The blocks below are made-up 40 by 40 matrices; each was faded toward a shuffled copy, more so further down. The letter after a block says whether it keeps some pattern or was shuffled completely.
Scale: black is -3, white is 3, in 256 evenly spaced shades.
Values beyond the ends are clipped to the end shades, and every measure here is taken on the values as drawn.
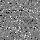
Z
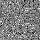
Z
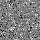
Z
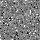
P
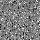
Z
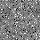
Z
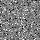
P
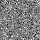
Z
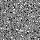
P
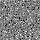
P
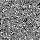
P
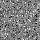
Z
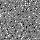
P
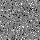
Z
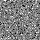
Z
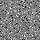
P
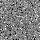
P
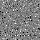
Z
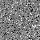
P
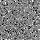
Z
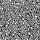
P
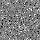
P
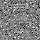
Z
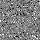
Z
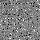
Z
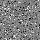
Z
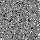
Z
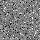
Z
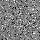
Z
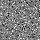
P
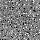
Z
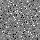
P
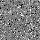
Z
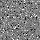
Z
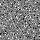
P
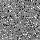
Z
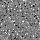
P
